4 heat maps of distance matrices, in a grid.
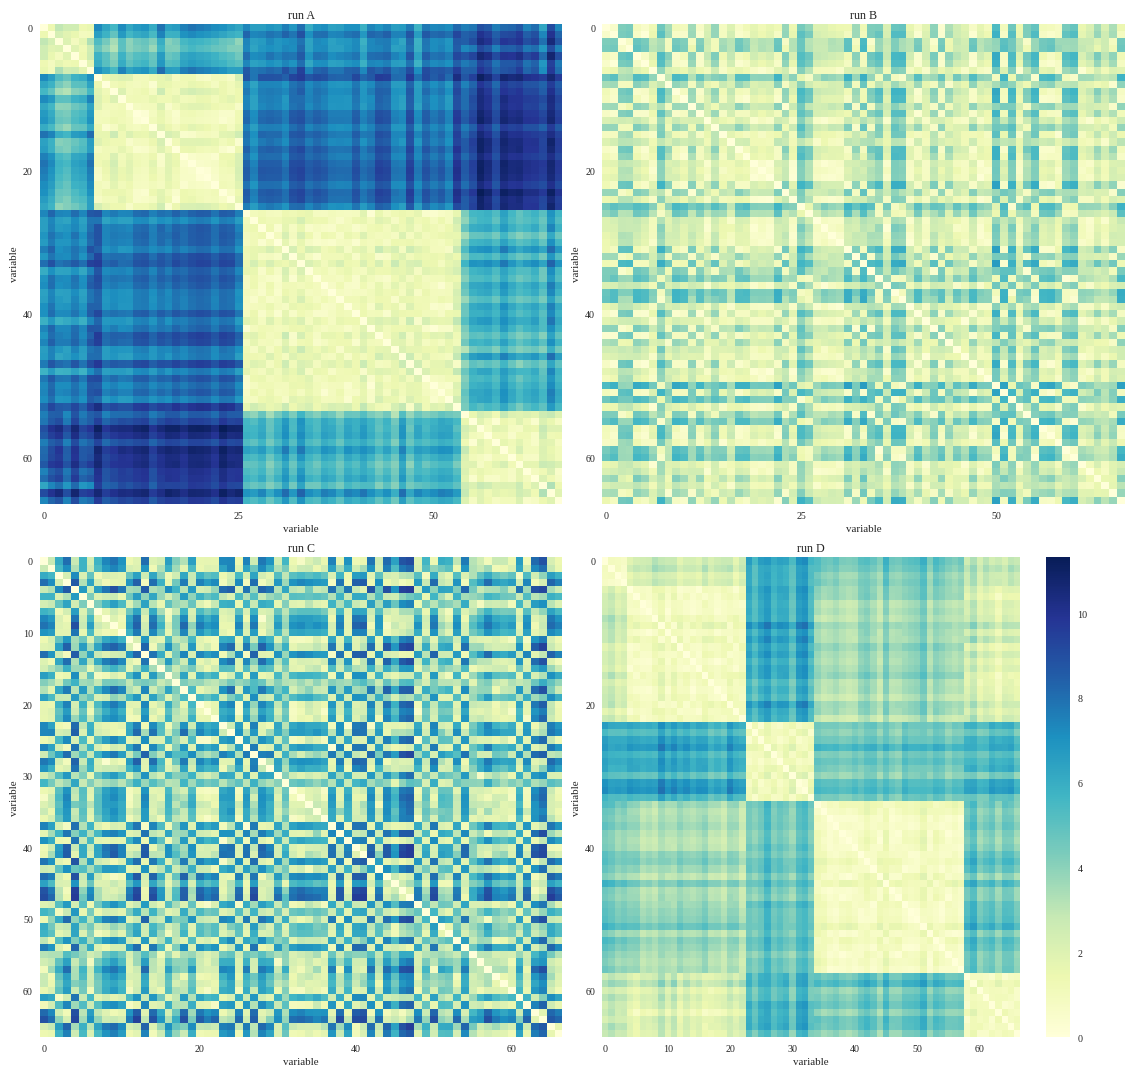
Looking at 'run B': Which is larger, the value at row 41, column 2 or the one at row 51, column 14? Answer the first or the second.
the second
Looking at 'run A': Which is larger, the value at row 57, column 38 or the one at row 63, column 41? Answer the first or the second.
the second
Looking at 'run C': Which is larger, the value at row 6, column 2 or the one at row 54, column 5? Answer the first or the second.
the first
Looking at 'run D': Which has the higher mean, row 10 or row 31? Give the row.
31
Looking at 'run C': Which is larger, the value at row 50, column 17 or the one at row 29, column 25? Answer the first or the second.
the second
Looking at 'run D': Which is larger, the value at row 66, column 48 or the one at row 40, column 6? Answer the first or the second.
the first
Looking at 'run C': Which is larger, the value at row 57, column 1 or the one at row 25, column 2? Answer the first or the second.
the second
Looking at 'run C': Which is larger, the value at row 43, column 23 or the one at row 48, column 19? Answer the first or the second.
the first
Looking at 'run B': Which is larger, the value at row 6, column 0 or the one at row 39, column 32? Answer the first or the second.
the second
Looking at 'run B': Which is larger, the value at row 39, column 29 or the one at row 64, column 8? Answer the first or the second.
the second
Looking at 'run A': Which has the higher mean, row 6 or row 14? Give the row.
6
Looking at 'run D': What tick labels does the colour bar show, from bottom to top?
0, 2, 4, 6, 8, 10
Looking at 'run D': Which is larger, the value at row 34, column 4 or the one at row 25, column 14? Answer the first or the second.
the second
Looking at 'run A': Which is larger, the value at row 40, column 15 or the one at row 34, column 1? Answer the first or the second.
the first
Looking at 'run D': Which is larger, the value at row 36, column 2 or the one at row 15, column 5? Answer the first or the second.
the first
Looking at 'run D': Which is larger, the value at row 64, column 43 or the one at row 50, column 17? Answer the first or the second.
the first
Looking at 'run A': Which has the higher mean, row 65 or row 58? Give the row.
65
